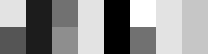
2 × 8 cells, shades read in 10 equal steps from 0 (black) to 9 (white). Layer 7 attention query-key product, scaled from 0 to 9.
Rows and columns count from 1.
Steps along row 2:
down up up down up up down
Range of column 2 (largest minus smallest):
0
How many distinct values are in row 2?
7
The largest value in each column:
8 1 5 8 0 9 8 7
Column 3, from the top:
4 5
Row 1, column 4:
8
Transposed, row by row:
8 3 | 1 1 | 4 5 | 8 8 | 0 0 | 9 4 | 8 8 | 7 7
